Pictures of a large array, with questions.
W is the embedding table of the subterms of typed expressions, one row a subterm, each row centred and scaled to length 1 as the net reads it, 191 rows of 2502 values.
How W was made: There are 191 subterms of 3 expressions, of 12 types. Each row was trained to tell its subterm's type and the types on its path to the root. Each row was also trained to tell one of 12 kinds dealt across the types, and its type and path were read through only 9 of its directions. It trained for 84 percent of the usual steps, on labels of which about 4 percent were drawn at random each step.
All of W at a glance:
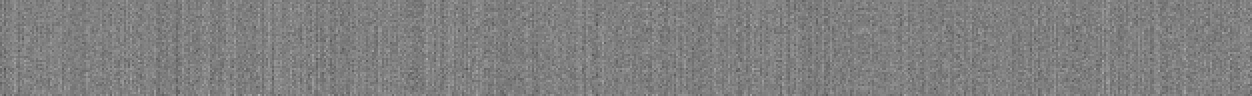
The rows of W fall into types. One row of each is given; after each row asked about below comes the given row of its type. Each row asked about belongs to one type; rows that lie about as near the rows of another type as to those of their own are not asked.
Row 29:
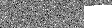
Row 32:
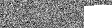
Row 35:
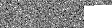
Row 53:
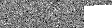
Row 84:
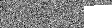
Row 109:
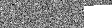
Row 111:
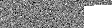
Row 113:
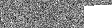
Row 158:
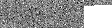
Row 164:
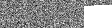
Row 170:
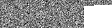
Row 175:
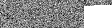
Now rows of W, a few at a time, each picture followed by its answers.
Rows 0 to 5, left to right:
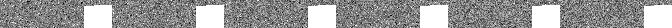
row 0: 113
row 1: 170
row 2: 164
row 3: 158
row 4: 32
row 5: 29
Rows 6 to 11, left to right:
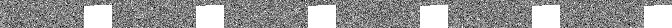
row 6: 53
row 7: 109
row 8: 164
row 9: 35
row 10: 113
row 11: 170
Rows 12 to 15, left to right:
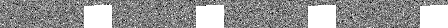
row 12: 158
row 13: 170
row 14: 175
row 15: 113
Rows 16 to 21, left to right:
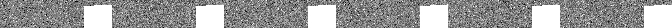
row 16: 29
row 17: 170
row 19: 84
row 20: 53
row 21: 164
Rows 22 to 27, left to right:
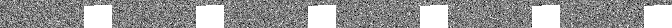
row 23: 158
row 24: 53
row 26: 109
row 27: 111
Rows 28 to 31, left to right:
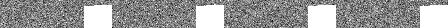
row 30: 111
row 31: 109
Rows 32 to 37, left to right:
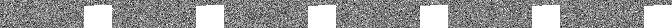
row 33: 164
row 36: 84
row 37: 111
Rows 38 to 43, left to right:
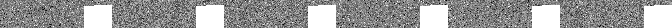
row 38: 170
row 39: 158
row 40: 84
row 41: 53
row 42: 29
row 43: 84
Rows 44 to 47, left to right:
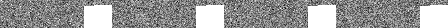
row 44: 113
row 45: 84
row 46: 109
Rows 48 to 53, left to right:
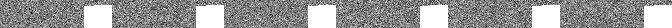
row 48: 158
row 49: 170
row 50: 29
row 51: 164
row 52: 164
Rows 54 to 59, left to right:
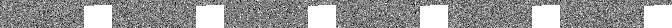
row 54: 111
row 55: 113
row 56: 158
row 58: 32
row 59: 53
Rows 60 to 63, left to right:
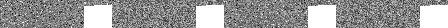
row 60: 113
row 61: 175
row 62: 111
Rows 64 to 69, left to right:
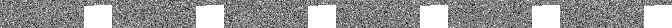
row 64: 32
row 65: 175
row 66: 35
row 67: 158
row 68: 158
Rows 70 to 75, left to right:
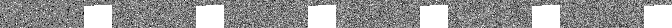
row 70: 170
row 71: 164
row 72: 164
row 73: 32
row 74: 109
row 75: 113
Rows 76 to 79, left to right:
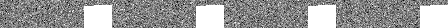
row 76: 109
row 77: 32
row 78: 111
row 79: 35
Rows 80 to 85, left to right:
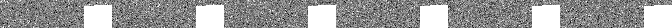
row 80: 113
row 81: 32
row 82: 32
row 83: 53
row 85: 170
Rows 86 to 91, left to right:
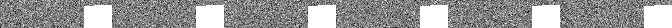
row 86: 111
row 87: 170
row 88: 32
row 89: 35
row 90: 164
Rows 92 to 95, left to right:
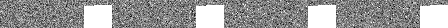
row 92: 113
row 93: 84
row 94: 32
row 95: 35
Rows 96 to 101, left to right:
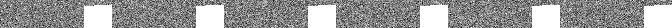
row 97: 164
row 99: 35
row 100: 164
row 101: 164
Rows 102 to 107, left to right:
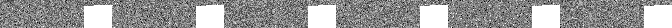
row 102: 109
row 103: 175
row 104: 84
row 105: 109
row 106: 53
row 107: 84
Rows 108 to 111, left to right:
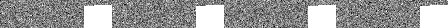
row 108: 113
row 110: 35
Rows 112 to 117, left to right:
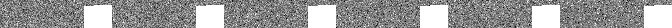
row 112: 29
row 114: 109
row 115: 29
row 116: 32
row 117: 158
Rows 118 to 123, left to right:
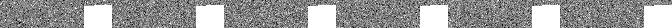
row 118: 53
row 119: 84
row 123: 113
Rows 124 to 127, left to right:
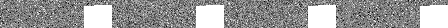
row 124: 158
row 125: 111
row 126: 175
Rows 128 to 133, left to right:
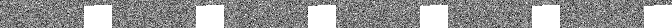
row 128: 53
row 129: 113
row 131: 111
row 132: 158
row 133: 109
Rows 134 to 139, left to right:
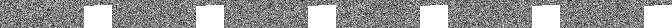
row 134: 111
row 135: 109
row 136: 164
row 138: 164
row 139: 164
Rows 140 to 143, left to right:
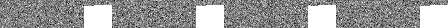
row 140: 170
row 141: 35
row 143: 170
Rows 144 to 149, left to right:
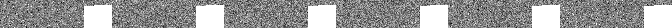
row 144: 53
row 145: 111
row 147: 175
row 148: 175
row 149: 29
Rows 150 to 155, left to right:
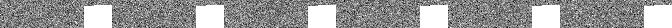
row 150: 109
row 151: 158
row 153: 170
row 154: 109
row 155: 35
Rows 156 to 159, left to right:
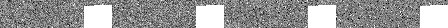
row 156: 175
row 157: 113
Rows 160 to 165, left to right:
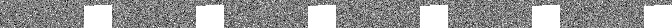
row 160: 113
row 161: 32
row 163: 111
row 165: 84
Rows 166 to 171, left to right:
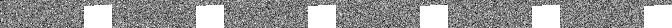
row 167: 113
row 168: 84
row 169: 111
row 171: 170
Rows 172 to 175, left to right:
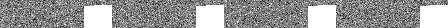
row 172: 164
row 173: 113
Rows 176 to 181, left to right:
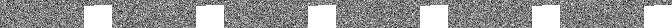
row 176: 175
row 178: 113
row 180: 109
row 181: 158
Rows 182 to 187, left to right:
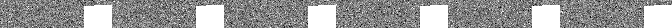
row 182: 170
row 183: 175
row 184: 84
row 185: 170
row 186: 158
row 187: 164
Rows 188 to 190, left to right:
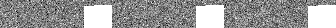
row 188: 29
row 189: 109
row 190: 109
